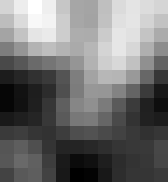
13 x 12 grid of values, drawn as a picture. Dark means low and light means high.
The bottom right is the calmest part. There are no regular stripes. There is an overall slope up to the top. Values change most from cell to cell in the middle right.
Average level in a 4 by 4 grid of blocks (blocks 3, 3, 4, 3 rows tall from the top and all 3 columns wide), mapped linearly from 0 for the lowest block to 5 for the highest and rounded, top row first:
5 5 4 5 / 2 3 4 3 / 0 1 2 0 / 2 0 0 1
